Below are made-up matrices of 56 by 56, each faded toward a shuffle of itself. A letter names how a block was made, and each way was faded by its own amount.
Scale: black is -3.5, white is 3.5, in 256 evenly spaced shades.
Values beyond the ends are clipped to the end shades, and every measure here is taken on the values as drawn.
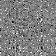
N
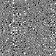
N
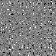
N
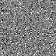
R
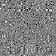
N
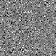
R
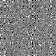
N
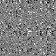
N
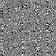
N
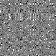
N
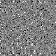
R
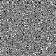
R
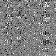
N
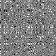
N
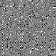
N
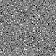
R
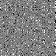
N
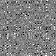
N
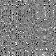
N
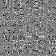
N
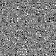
R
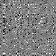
N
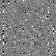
N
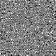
R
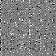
N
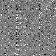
N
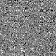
R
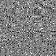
R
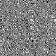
R
